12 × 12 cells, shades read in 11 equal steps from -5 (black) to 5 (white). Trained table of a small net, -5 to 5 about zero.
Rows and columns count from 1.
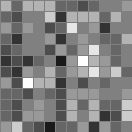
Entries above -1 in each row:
7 8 8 7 7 6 8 8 7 6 7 5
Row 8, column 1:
1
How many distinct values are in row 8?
7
